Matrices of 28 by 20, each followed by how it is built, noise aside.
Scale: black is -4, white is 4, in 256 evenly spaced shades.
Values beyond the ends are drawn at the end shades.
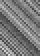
Toeplitz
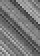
Toeplitz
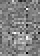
low rank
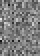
low rank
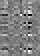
low rank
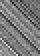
Toeplitz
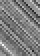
Toeplitz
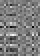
low rank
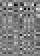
low rank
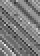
Toeplitz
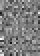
low rank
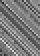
Toeplitz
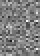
low rank
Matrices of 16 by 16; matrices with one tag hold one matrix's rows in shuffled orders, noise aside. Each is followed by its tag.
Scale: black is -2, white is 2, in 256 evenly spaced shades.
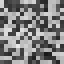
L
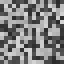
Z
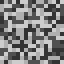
Z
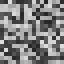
L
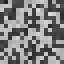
Z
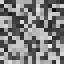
Z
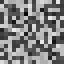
Z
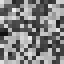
L
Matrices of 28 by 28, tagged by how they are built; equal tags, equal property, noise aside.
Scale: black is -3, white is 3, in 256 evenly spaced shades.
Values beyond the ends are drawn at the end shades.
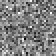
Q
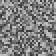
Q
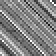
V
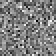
Q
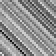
V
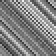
V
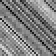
V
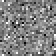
Q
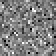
Q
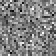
Q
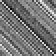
V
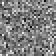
Q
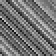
V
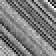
V
